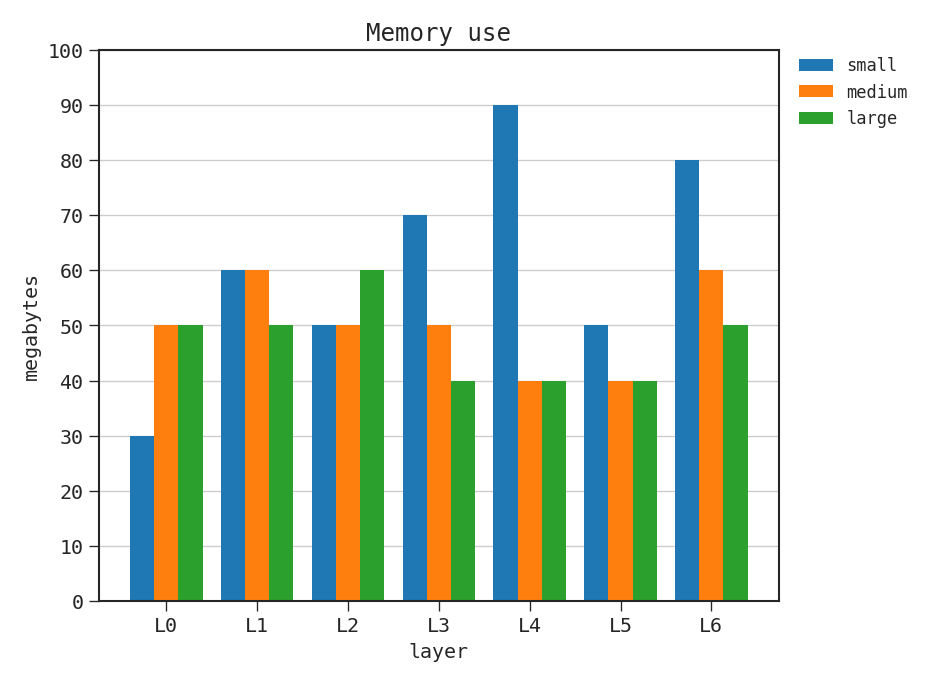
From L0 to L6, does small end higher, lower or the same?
higher
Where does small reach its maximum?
L4
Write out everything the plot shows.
Title: Memory use
x-axis: layer, ticks L0 L1 L2 L3 L4 L5 L6
y-axis: megabytes, ticks 0 10 20 30 40 50 60 70 80 90 100
Legend: small, medium, large
Values:
small: 30 60 50 70 90 50 80
medium: 50 60 50 50 40 40 60
large: 50 50 60 40 40 40 50
